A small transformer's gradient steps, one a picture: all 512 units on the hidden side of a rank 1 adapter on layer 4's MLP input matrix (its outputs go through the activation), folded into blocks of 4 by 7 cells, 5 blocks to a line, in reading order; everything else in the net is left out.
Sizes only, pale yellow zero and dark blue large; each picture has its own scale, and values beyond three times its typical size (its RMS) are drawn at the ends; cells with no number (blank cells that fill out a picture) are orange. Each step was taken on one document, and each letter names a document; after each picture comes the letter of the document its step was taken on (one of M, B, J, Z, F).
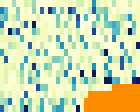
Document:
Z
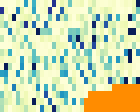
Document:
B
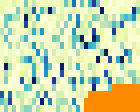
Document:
Z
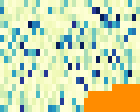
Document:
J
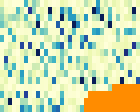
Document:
J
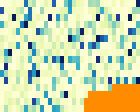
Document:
B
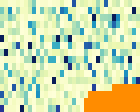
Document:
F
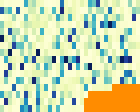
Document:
F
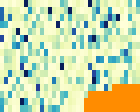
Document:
F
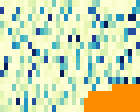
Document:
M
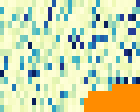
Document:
M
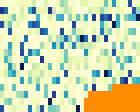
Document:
J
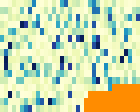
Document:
Z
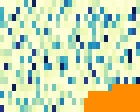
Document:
B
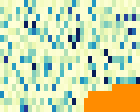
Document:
Z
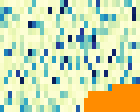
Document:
F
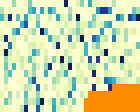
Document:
Z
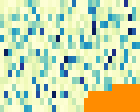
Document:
F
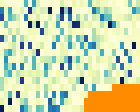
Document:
J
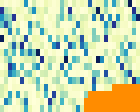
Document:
J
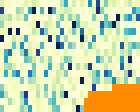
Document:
J
